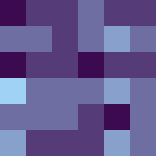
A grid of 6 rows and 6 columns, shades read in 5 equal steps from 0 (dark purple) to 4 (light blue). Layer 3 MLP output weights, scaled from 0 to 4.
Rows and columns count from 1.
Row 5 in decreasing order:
2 2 2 2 1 0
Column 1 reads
0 2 0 4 2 3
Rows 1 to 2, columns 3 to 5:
1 2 1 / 1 2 3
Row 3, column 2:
1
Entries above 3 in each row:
0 0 0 1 0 0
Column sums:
11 9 8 8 11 10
